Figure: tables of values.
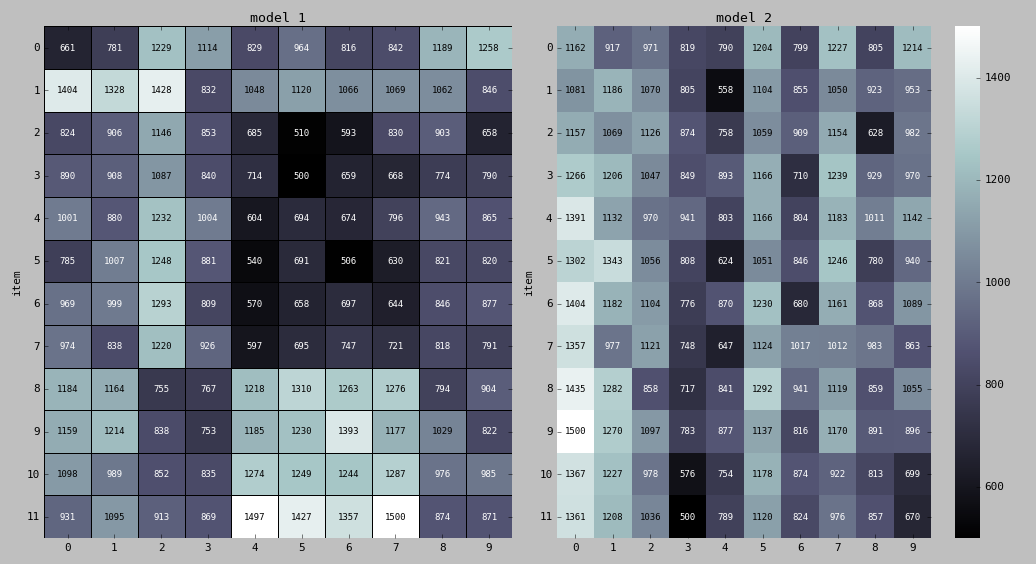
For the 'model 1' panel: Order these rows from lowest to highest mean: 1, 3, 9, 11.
3, 9, 1, 11
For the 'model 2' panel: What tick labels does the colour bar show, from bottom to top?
600, 800, 1000, 1200, 1400
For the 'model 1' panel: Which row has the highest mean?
11
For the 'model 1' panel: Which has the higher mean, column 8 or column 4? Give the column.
8
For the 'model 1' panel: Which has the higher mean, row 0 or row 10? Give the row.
10
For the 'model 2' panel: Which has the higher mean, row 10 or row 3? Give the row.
3
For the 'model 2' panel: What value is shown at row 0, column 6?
799
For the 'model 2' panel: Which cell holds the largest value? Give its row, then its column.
9, 0
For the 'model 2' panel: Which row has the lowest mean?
11
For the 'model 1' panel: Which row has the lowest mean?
3
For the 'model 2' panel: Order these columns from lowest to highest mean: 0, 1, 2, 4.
4, 2, 1, 0
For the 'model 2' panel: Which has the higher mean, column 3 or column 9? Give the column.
9
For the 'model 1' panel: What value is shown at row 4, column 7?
796
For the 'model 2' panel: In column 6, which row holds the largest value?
7
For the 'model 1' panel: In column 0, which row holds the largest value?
1
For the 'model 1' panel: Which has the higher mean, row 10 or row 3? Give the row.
10
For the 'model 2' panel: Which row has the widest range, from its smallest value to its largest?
11
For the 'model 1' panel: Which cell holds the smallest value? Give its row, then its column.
3, 5
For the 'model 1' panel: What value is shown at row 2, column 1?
906
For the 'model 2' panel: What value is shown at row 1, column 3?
805
